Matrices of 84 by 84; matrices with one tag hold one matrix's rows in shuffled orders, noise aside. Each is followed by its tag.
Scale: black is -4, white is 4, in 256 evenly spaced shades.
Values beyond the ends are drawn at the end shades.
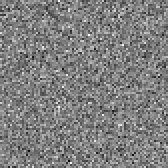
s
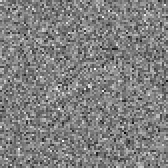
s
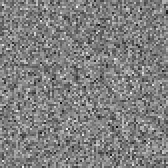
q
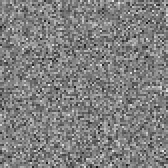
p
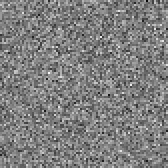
p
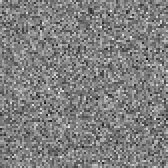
p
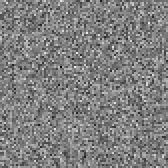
q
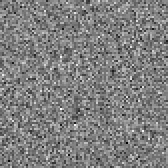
q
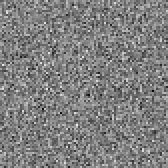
q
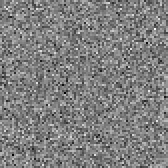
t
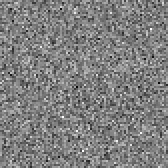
q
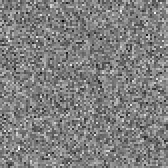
t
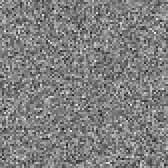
t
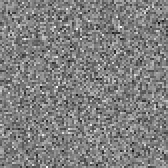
s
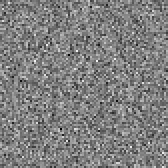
q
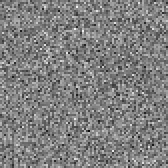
q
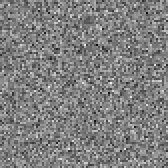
p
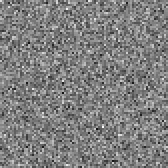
s
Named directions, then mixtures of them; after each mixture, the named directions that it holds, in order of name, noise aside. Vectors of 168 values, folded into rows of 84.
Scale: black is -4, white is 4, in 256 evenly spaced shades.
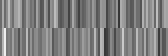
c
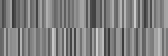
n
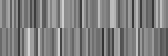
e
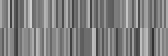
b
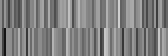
c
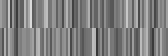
b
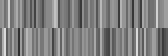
c, e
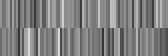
e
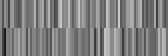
c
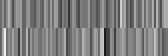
c, n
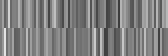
b, c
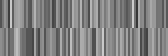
b, e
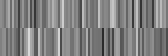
e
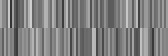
b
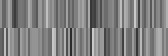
b, n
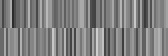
n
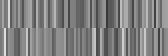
b, c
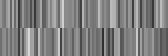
e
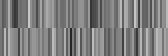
b, n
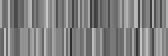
b, n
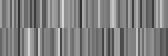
e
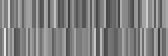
b, c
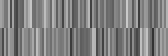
b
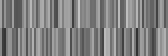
b, c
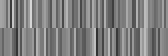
b, n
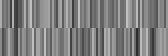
b, c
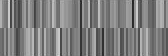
b, e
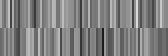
b, e
